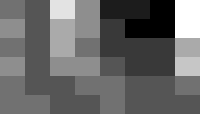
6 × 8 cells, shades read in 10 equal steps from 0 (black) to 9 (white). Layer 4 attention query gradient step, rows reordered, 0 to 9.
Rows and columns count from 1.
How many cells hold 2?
6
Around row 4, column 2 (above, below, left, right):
3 3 5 5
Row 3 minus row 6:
0 -1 3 1 -2 -1 -1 3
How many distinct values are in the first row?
7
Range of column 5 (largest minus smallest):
3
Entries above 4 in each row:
3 4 2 4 0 0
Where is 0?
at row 1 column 7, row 2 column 6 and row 2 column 7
